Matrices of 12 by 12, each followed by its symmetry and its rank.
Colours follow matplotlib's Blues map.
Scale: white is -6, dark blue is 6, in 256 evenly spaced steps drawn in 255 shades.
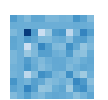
symmetric, rank two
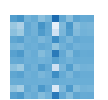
neither, rank one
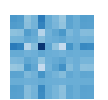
symmetric, rank one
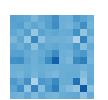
symmetric, rank two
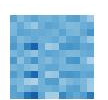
neither, rank two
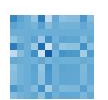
symmetric, rank one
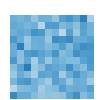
antisymmetric, full rank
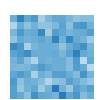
antisymmetric, full rank
